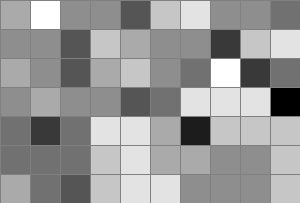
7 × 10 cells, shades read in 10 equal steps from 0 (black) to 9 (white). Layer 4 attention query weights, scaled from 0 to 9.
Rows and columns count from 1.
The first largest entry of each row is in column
2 10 8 7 4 5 5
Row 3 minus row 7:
0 1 0 -1 -1 -3 -1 4 -3 -3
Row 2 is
5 5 3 7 6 5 5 2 7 8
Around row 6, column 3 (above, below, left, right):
4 3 4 7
